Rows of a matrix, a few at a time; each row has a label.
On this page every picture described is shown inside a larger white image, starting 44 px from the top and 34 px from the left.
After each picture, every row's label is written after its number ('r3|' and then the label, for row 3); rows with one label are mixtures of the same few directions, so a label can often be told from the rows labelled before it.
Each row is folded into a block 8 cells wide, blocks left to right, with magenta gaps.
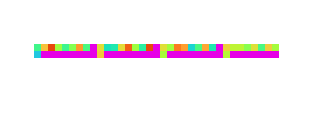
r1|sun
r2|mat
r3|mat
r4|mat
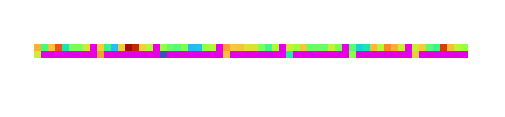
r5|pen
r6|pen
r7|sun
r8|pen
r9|sun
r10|pen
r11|pen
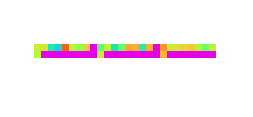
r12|mat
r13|mat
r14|pen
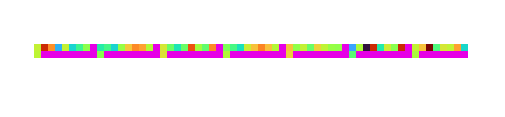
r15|pen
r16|pen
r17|mat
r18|pen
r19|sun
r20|sun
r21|sun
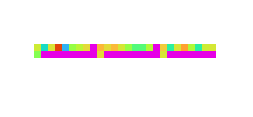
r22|pen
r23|pen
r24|mat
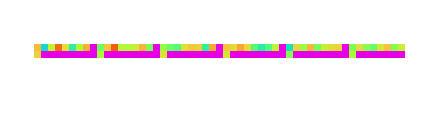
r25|mat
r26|sun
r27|mat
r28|pen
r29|sun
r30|mat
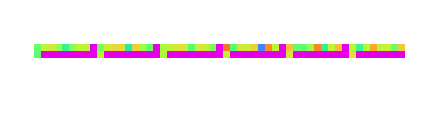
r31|pen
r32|mat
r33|mat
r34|mat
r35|mat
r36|mat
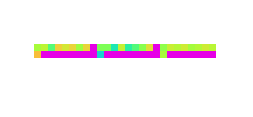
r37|sun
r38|sun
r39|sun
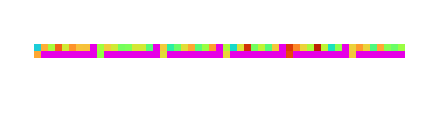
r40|sun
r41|mat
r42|mat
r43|mat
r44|pen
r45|pen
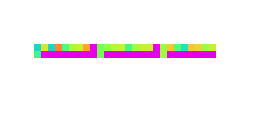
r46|sun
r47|pen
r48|mat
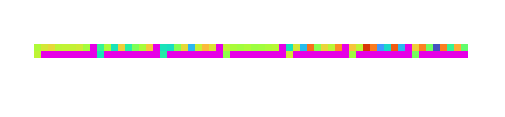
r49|sun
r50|sun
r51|pen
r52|sun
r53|sun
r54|mat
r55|mat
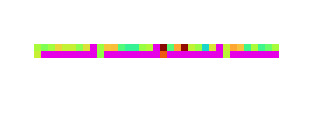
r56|mat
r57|pen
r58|pen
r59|pen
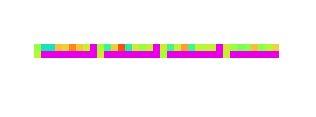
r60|pen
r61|mat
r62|pen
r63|mat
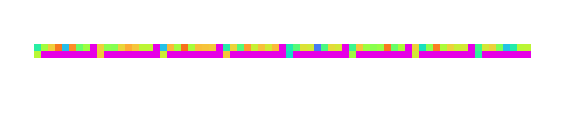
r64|mat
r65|pen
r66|sun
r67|sun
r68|pen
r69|mat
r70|pen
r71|pen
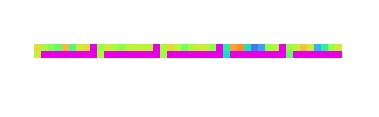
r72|mat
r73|pen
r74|mat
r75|pen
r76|pen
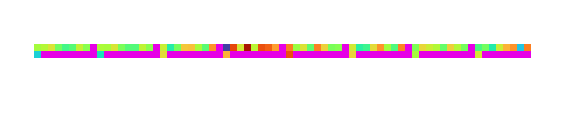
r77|sun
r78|sun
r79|mat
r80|sun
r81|sun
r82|mat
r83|mat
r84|mat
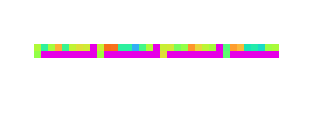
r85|pen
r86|pen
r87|pen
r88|pen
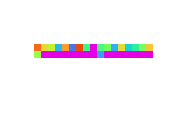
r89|mat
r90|sun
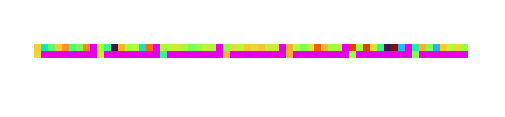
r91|mat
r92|sun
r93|sun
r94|sun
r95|pen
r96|mat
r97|pen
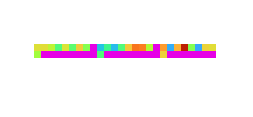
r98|mat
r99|pen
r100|mat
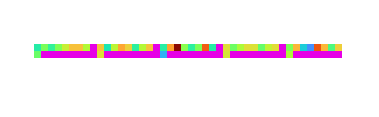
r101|pen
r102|mat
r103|sun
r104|mat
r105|mat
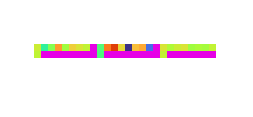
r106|pen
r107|mat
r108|pen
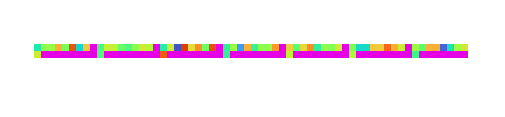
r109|mat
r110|pen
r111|sun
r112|sun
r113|pen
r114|pen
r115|pen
